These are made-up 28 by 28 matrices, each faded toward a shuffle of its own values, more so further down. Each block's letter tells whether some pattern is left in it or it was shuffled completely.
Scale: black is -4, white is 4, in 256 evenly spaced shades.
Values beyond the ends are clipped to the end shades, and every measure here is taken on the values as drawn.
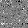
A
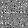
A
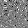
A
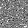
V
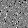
V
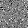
A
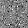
A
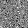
V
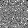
V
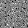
A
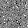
V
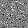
V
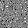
V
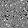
A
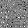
A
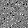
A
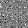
A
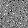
V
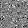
A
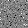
V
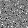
V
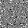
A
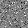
V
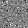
A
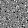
V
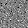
V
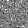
V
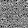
A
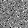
V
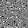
A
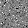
V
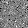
V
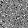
V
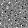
V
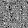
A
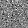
A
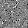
A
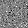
V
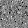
A
